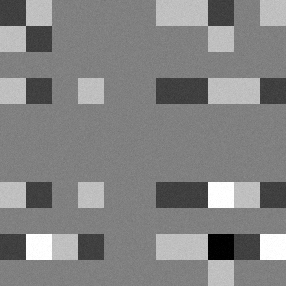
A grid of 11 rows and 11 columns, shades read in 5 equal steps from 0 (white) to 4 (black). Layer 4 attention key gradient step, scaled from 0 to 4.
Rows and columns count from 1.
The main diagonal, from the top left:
3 3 2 1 2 2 2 3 2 3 2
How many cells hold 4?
1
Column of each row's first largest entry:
1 2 1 2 1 1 1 2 1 9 1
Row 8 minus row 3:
-1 1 0 -1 0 0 1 1 -2 -1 1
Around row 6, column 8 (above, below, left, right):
2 2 2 2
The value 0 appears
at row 8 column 9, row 10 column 2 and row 10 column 11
